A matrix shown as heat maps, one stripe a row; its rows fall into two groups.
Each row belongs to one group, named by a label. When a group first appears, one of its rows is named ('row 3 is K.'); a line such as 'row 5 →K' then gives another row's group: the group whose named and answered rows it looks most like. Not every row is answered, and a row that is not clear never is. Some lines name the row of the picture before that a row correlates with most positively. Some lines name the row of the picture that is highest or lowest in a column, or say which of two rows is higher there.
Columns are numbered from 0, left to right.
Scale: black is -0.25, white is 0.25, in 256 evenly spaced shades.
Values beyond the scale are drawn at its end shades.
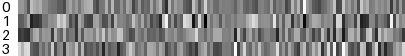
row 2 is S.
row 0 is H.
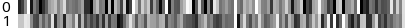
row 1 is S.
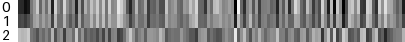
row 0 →S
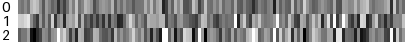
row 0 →H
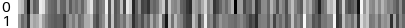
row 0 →H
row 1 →H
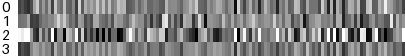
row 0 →S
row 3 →S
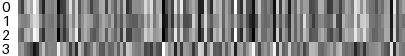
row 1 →H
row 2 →H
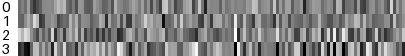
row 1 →H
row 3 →S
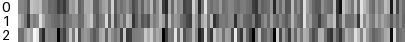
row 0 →H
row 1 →H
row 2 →H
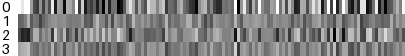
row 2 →S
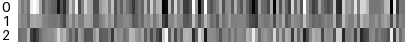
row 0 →H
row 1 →H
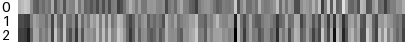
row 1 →S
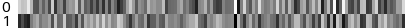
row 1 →S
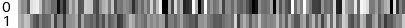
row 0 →H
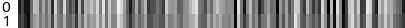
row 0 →S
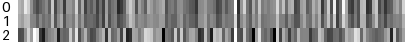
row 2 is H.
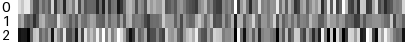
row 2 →S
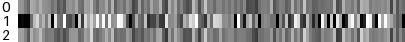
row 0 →H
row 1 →S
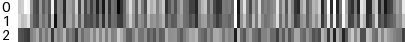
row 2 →S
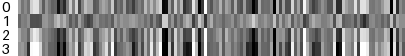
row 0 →H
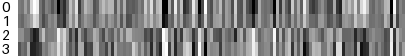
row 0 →H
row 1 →H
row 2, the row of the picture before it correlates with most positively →1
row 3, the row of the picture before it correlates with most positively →1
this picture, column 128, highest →3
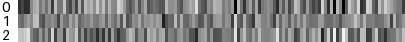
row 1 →H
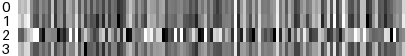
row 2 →H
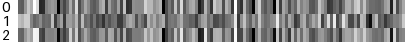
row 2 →H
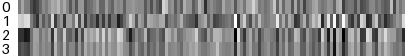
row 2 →S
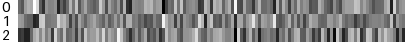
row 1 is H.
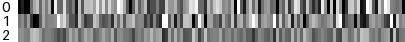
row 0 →S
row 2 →H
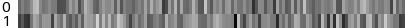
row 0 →H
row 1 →S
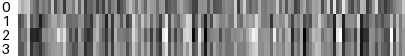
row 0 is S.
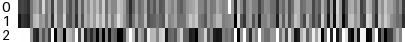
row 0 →S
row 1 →S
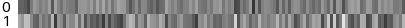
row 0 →S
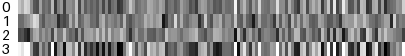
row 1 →H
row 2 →S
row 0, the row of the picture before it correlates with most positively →1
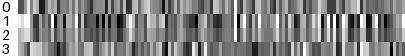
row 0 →H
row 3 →H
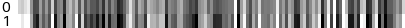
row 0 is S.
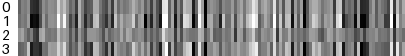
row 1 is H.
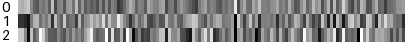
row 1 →S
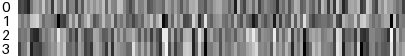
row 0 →S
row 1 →H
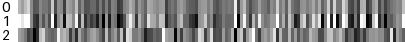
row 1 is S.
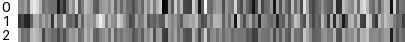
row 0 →H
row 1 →S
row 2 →H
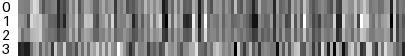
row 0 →H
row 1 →H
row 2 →H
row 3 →S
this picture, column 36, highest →1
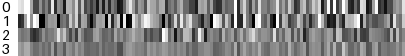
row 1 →H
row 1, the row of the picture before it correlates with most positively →0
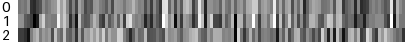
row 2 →S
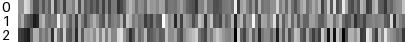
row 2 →S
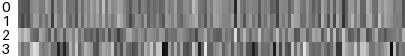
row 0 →S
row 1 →S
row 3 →H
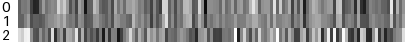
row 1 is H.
